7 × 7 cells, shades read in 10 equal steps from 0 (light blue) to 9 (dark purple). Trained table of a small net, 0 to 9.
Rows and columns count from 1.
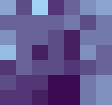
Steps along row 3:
up same up up down same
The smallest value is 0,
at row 1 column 3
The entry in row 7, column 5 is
9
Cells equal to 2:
2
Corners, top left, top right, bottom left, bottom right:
2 2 7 3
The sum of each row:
25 34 35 36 42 45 47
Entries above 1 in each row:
6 7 7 6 7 7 7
